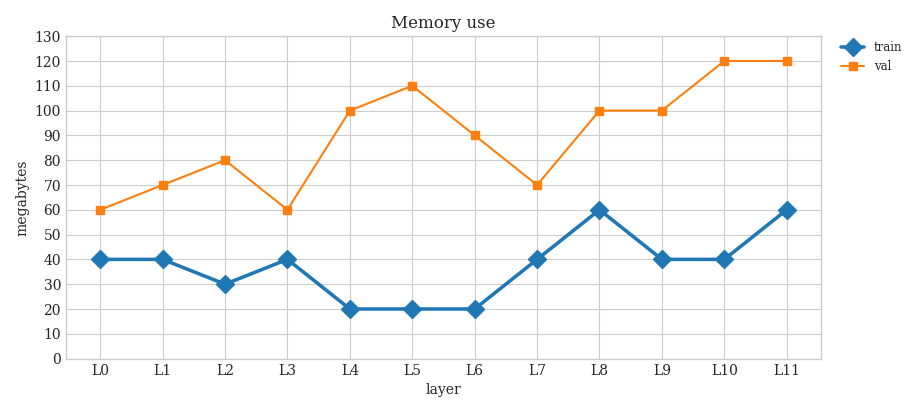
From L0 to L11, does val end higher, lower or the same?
higher
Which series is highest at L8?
val
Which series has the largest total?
val
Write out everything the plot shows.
Title: Memory use
x-axis: layer, ticks L0 L1 L2 L3 L4 L5 L6 L7 L8 L9 L10 L11
y-axis: megabytes, ticks 0 10 20 30 40 50 60 70 80 90 100 110 120 130
Legend: train, val
Values:
train: 40 40 30 40 20 20 20 40 60 40 40 60
val: 60 70 80 60 100 110 90 70 100 100 120 120
